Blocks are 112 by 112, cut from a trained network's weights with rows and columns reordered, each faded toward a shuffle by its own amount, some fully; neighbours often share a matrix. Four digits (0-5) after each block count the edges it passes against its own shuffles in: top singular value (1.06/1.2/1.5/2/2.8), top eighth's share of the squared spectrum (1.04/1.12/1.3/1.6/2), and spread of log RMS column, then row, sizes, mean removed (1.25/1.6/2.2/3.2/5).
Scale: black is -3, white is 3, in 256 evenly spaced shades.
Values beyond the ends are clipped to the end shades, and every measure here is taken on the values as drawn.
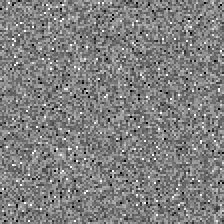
0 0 0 0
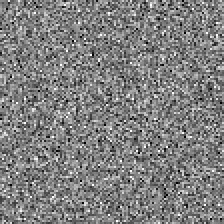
1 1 0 0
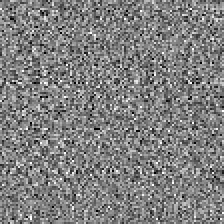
4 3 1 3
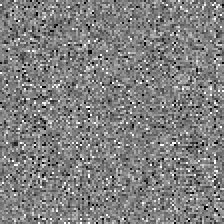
3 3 2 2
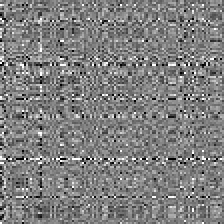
5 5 3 4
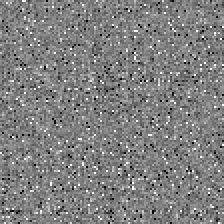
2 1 0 1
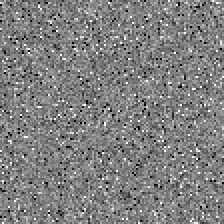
0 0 0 0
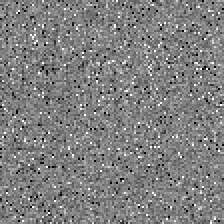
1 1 0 1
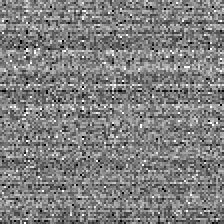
4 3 2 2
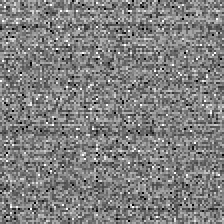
3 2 1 0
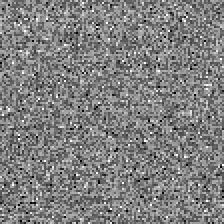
1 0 0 0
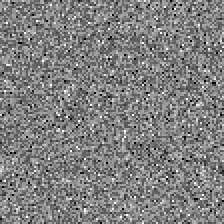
0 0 0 0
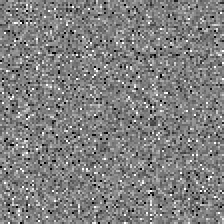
2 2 1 0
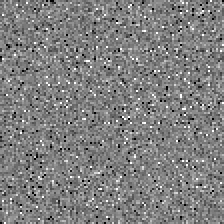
1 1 0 0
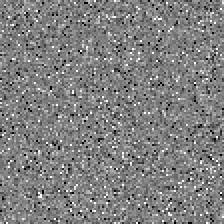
1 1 0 0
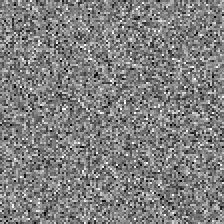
0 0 0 0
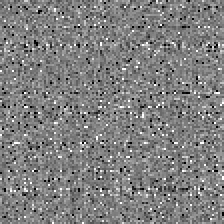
3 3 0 3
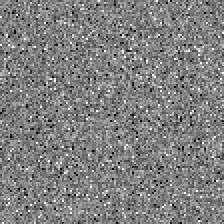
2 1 0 1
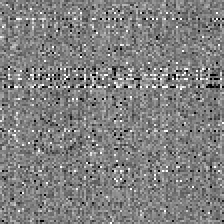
4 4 1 3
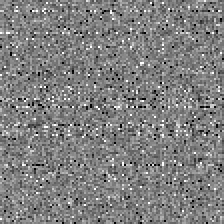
3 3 0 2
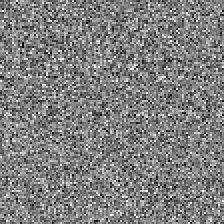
3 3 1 2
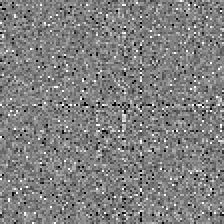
3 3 2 2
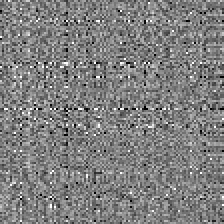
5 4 3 3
